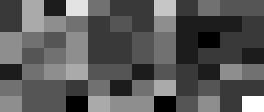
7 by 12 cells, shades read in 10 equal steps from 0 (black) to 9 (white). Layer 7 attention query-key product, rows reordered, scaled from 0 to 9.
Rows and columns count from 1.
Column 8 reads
7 5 4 4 3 6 0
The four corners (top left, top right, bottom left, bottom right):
2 3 5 9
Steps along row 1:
up down up down down same up down up down same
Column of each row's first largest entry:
4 2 1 1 4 8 12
